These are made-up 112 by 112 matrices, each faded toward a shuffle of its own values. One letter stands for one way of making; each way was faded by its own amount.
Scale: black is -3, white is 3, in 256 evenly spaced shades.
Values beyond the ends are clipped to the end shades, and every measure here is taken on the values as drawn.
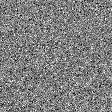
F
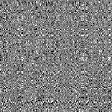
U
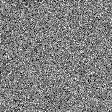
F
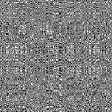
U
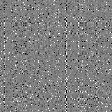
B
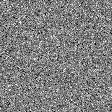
F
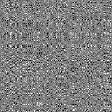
U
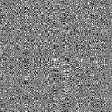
U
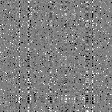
B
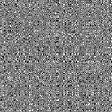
U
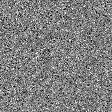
F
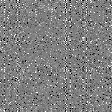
B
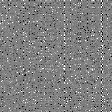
B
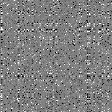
B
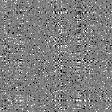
B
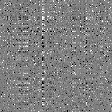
B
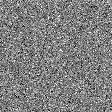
F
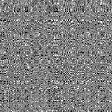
U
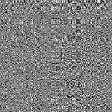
U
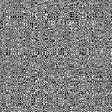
U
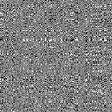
U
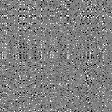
B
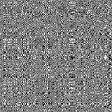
U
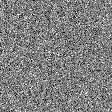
F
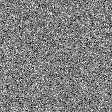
F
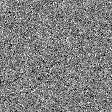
F
